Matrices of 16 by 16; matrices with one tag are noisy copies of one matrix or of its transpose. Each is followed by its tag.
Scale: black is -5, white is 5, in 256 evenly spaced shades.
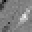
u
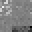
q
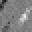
u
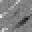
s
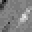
u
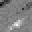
u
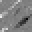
s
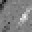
u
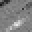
u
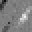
u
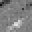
u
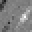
u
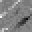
s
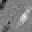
u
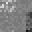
q
